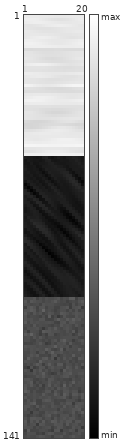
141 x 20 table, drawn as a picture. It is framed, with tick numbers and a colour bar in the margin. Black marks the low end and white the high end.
It is made of 3 by 1 panels. Panel 1,1: very high, streaked across, faint in contrast. Panel 2,1: very low, slanting down to the right, faint in contrast. Panel 3,1: low, fine-grained, faint in contrast.
